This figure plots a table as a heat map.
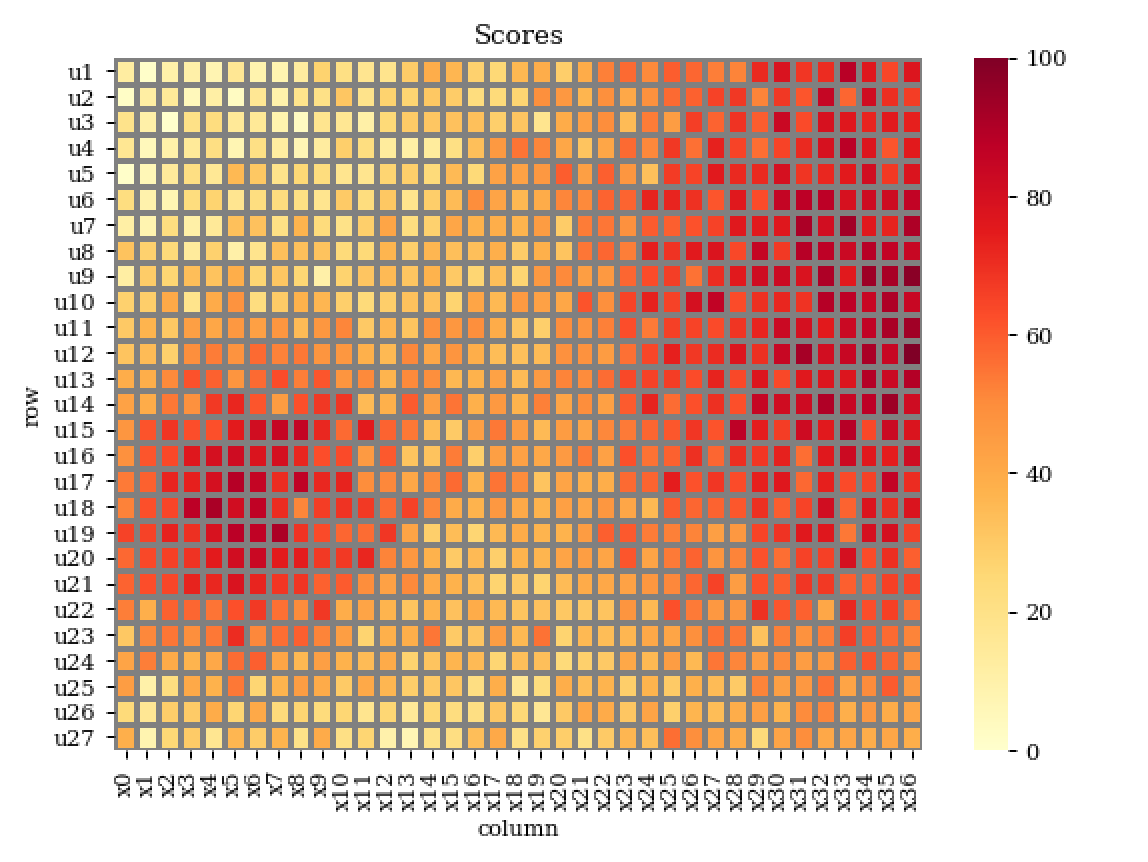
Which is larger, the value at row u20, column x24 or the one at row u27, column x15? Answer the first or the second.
the first
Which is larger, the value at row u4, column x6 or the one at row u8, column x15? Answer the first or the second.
the second
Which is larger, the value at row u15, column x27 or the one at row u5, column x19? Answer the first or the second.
the first
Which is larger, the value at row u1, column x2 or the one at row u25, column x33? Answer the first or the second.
the second
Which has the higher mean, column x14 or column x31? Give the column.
x31
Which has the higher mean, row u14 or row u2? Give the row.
u14
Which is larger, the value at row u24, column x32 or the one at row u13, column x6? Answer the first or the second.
the second
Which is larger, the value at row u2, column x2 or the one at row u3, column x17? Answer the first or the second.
the second
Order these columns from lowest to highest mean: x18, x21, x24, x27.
x18, x21, x24, x27
